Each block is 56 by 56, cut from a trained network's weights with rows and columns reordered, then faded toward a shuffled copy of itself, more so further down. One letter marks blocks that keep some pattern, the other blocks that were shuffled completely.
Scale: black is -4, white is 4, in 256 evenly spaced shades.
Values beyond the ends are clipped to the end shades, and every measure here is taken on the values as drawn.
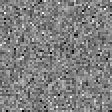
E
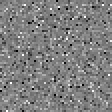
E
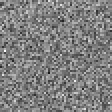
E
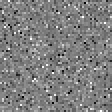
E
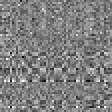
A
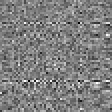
A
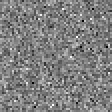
E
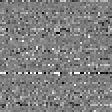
A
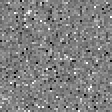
E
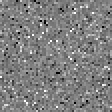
E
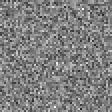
E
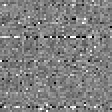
A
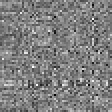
A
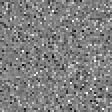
E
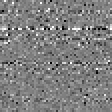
A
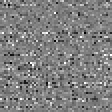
A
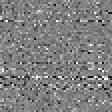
A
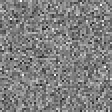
E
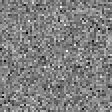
E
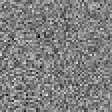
A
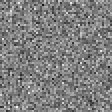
E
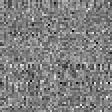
A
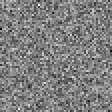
E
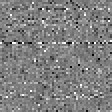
A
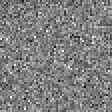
E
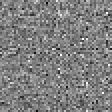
A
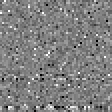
A
